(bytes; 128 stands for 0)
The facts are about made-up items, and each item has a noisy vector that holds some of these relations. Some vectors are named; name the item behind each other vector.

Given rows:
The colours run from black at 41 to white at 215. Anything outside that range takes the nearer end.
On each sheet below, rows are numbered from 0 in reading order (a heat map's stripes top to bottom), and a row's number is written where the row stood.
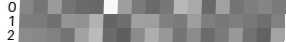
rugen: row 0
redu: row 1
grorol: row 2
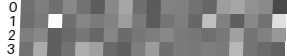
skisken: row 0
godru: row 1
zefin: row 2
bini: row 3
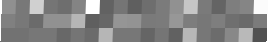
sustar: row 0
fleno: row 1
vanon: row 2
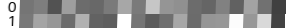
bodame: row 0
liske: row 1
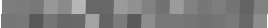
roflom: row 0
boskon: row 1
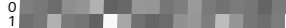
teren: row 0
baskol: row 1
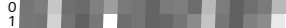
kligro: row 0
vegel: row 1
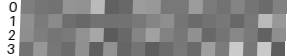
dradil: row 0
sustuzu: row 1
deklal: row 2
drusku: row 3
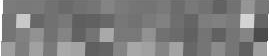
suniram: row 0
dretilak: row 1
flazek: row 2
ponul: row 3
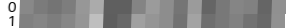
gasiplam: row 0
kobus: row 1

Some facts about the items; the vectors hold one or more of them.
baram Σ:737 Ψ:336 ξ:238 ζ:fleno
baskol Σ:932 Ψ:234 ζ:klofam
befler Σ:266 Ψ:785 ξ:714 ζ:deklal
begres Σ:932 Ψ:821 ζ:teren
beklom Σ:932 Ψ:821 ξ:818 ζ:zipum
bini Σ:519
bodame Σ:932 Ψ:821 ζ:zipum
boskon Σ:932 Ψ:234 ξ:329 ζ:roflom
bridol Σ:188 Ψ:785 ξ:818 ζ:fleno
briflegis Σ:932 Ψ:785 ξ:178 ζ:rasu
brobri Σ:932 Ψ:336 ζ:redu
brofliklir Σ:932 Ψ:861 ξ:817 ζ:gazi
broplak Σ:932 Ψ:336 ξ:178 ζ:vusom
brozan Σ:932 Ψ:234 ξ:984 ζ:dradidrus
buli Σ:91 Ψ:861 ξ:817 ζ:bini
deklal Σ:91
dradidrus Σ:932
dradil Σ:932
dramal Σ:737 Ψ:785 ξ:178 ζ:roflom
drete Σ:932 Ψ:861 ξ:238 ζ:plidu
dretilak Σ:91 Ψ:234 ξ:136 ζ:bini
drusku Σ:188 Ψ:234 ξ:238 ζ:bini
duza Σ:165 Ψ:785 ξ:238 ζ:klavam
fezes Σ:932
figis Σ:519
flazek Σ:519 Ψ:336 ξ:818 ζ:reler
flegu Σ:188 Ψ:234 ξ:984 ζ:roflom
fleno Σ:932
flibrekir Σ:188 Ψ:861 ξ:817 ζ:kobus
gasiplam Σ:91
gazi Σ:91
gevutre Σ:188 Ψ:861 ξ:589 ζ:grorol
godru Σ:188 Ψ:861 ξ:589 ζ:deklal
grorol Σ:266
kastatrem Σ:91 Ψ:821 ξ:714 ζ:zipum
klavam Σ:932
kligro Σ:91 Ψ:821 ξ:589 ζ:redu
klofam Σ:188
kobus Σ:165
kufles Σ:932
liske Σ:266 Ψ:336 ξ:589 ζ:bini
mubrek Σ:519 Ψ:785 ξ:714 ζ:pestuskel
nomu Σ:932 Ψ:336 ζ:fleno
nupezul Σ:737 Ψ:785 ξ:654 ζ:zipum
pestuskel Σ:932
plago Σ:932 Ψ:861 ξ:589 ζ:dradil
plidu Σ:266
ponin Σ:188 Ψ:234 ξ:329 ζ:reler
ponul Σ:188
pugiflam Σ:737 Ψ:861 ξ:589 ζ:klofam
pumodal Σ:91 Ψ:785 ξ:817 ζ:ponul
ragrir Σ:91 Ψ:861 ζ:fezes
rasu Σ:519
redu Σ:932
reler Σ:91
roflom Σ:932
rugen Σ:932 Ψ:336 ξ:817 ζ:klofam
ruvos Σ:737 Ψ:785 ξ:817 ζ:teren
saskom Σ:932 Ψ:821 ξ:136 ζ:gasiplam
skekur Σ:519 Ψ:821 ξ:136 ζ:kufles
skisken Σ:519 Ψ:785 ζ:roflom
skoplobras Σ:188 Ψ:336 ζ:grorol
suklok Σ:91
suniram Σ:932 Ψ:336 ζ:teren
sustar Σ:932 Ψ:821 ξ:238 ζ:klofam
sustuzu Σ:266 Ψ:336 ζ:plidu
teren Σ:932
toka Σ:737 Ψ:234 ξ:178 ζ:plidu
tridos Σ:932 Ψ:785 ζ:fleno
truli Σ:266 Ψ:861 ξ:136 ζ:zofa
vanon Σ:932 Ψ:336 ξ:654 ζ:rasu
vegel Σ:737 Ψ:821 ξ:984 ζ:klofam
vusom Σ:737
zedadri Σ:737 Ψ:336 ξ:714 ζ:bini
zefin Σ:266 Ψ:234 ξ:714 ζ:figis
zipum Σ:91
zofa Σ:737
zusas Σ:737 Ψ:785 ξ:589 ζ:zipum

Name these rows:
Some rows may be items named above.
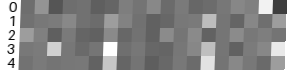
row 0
zedadri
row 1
drete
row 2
pumodal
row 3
vegel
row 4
brozan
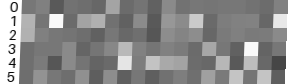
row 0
boskon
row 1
klofam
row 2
flibrekir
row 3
zusas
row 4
beklom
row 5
drusku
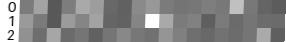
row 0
bini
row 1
zipum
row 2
skoplobras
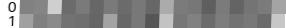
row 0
bridol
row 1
ponin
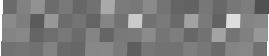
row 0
flazek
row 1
nupezul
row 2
zefin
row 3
tridos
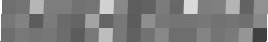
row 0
plago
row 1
boskon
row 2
nomu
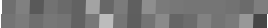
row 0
boskon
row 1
nomu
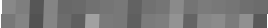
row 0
brofliklir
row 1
ruvos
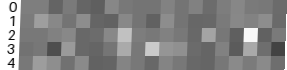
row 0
mubrek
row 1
truli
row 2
zusas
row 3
bodame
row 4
truli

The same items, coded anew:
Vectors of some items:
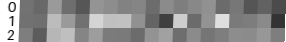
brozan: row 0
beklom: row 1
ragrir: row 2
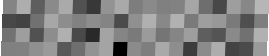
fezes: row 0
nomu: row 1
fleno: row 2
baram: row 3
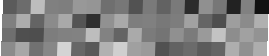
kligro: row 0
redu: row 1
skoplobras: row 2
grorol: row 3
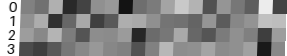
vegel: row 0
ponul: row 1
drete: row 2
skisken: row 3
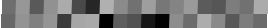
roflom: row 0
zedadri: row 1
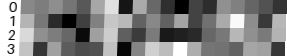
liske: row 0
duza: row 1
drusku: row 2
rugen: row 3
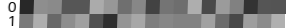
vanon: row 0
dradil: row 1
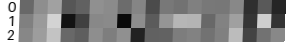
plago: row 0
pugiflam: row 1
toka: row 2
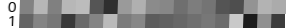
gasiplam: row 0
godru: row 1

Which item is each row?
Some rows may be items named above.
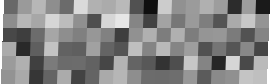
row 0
zusas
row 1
zipum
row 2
nomu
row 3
ruvos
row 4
bini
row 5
ponul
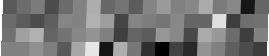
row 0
flazek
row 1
bridol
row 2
broplak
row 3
liske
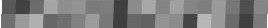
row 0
tridos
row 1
broplak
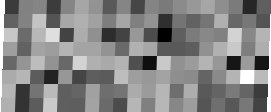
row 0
mubrek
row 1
zefin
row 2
dretilak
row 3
truli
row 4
zusas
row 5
klofam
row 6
brofliklir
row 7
ruvos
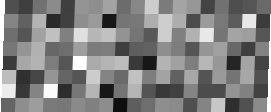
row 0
boskon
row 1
vegel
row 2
bodame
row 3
briflegis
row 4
nupezul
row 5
flibrekir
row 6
buli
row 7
dramal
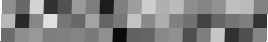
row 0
baskol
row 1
pumodal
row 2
dramal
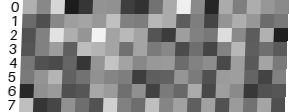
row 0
sustar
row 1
sustuzu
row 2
kastatrem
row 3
befler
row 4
ponin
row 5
briflegis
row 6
vanon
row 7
flibrekir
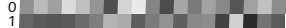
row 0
zipum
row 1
flegu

